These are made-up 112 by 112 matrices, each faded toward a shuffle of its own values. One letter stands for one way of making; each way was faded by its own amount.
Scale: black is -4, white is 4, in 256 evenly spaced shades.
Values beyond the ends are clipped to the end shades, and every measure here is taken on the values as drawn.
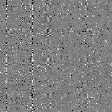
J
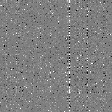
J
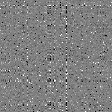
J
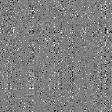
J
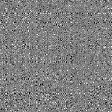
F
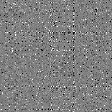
J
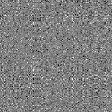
F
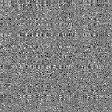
F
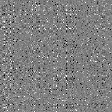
J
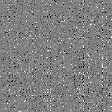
J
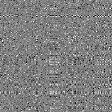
F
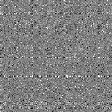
F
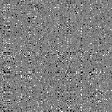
J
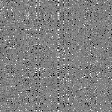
J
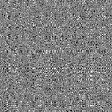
F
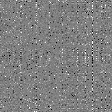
J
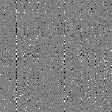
J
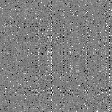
J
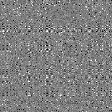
F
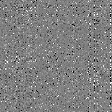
J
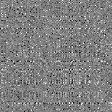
F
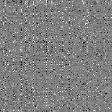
J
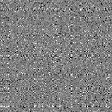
F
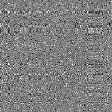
F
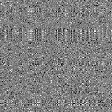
F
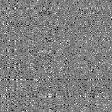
F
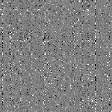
J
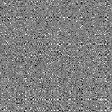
F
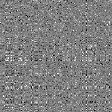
F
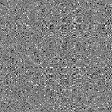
F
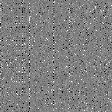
J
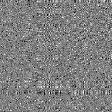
F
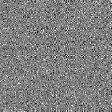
F
